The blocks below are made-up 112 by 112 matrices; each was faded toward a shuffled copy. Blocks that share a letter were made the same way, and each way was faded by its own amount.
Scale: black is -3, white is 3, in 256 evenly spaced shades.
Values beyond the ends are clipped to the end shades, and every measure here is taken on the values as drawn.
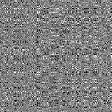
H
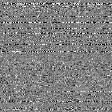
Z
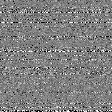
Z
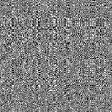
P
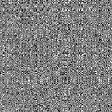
P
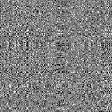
P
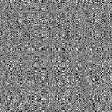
H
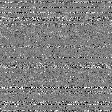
Z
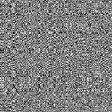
P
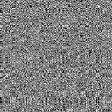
P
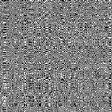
H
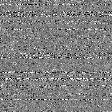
Z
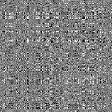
H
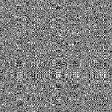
P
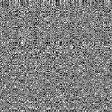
P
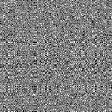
P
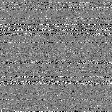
Z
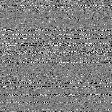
Z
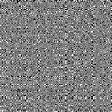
H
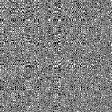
P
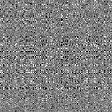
H
